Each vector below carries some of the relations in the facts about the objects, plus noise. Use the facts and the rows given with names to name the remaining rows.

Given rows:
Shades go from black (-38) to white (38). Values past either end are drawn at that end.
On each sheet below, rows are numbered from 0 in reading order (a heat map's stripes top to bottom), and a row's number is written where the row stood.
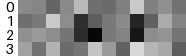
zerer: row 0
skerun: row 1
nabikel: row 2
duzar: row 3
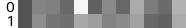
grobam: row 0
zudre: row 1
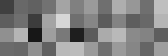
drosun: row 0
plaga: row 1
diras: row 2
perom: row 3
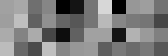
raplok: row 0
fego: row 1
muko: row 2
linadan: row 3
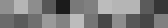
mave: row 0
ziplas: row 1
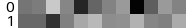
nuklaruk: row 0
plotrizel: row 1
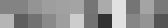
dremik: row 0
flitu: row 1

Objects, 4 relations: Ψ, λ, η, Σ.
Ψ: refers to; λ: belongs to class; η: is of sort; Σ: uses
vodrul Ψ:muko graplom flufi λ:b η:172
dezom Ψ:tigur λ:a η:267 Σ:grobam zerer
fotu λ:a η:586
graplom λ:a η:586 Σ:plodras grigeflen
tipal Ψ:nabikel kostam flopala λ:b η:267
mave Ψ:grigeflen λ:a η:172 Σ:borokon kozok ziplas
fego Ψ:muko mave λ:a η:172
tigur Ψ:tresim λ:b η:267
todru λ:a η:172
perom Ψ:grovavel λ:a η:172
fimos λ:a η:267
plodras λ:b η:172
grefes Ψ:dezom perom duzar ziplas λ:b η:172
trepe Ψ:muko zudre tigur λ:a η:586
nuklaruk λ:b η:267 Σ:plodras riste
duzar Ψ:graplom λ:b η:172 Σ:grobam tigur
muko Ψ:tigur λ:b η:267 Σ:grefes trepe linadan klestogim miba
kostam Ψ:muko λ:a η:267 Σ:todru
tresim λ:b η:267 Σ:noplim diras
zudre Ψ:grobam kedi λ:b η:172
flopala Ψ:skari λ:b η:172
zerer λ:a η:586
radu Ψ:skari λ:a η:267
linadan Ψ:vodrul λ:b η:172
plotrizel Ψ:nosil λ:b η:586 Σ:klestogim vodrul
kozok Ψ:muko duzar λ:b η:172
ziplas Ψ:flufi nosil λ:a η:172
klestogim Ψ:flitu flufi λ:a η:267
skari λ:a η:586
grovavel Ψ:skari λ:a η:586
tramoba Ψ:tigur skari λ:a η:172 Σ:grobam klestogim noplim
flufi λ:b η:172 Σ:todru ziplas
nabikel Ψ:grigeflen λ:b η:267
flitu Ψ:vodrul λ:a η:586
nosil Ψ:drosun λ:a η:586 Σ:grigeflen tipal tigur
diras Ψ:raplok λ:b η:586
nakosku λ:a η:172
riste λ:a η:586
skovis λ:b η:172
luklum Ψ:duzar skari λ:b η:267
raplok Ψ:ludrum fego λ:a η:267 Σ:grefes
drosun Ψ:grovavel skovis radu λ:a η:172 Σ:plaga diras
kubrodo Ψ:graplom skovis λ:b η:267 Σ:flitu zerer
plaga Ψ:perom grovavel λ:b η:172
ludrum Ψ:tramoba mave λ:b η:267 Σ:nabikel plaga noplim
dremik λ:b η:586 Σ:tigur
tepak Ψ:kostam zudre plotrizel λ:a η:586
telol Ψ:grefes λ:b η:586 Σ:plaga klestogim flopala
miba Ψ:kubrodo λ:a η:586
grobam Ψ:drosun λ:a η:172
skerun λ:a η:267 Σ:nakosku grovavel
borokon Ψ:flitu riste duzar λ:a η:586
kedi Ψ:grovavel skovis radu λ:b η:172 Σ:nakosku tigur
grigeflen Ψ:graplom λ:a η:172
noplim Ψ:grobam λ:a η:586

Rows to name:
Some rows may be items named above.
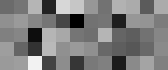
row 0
skovis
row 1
nabikel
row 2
trepe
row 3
grefes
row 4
tigur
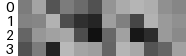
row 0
tramoba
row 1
tresim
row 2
tipal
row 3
tepak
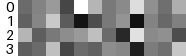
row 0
grovavel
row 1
kostam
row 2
flitu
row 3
radu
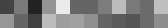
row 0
noplim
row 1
grefes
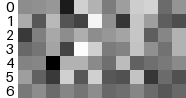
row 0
skari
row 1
flufi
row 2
kedi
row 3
grovavel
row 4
trepe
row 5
borokon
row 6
todru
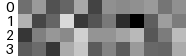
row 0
flopala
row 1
klestogim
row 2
kedi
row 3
plaga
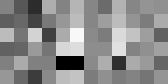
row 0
telol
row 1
plotrizel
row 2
graplom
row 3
nosil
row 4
ludrum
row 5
miba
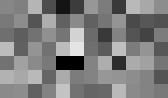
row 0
tresim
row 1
kozok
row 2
ziplas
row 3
riste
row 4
ludrum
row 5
grigeflen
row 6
zerer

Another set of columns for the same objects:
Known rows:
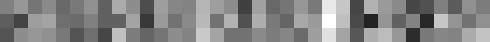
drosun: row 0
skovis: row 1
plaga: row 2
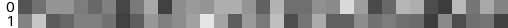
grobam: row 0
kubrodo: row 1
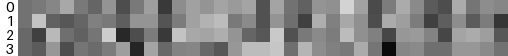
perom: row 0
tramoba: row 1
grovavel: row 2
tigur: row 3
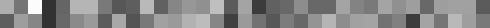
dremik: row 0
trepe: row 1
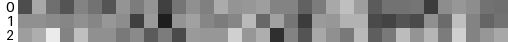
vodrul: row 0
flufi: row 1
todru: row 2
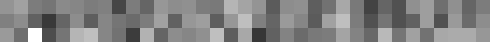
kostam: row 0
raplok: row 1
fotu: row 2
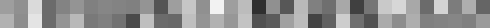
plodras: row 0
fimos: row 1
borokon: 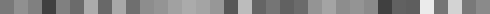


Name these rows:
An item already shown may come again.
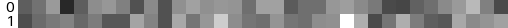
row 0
flitu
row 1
flopala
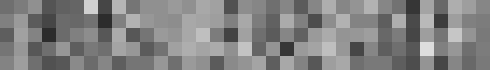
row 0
tepak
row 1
tipal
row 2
trepe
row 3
kozok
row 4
ludrum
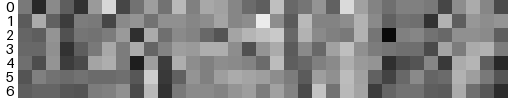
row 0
nosil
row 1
klestogim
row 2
tigur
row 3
miba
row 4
graplom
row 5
grigeflen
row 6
duzar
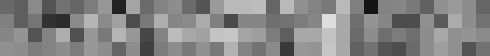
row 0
tigur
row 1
telol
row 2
ziplas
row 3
mave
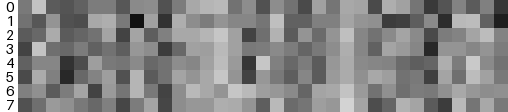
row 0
tramoba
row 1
graplom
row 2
noplim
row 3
grefes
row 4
diras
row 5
trepe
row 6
ziplas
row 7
grobam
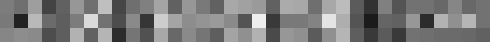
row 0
tresim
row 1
skari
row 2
muko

